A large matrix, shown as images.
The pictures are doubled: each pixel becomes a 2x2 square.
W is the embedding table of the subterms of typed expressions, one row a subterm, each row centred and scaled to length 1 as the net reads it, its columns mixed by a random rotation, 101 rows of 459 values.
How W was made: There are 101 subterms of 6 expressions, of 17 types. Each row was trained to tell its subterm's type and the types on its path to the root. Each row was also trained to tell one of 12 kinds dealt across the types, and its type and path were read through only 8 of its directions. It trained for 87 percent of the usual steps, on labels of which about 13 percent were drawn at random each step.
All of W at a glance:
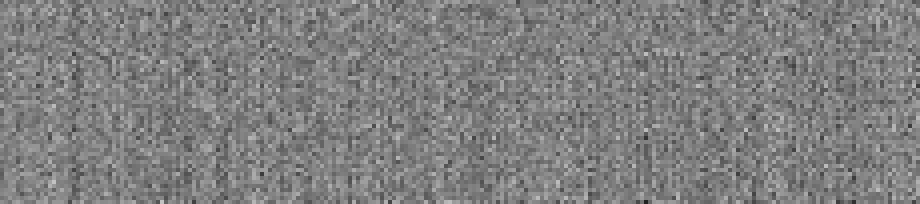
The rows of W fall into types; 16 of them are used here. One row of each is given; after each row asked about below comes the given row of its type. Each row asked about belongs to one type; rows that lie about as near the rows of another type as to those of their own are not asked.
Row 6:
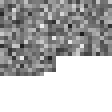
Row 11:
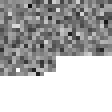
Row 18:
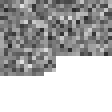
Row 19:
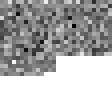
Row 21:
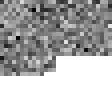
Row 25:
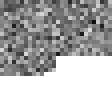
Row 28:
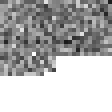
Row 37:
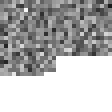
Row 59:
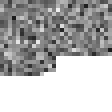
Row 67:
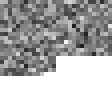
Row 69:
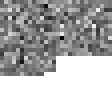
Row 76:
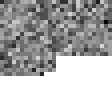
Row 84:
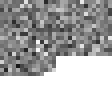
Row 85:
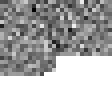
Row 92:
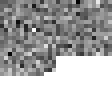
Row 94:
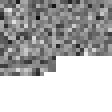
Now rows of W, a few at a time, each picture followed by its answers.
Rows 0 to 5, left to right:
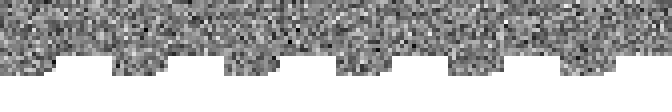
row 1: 94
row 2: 92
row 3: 37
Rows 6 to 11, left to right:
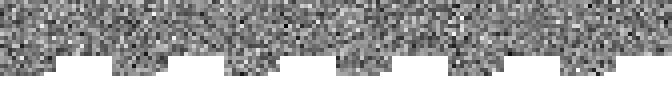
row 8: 94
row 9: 21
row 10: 94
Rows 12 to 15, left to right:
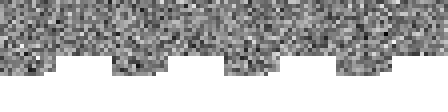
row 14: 28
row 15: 94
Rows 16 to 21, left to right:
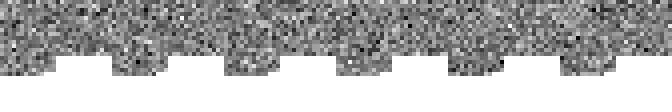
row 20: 59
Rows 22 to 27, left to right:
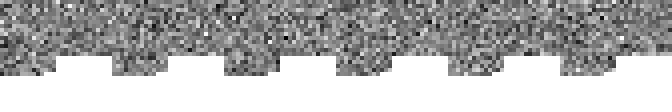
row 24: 59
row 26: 25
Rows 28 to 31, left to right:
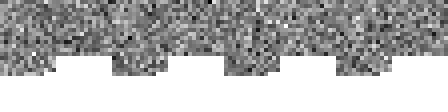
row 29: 76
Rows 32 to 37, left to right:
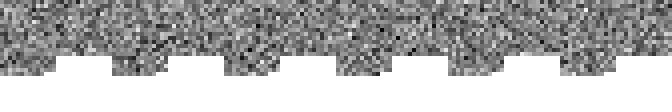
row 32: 92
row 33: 69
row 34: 21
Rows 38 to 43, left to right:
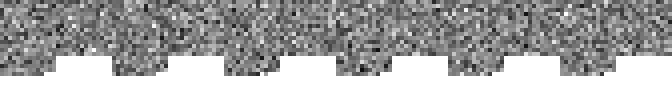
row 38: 92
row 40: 6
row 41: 37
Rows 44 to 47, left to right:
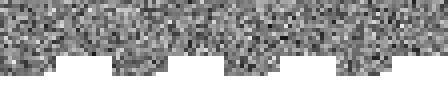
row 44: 59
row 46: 69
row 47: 92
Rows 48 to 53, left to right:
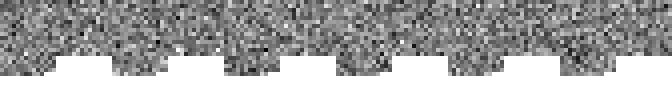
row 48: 25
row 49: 28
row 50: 19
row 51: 94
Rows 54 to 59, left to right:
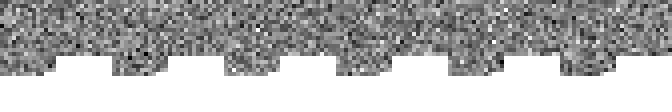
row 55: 6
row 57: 25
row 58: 59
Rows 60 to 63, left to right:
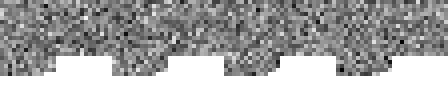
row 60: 69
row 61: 25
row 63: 84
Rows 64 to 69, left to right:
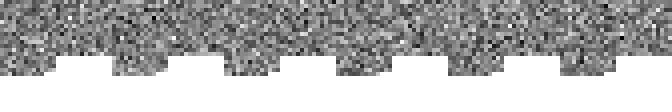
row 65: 92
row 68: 69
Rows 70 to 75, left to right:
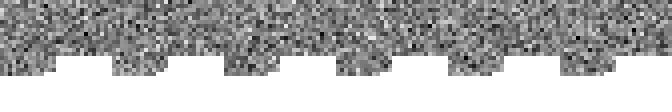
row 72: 69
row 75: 28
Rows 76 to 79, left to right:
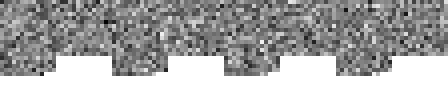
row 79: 6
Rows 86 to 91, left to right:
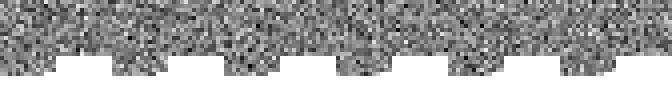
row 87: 28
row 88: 21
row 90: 6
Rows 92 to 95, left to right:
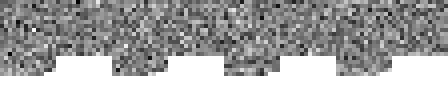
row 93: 6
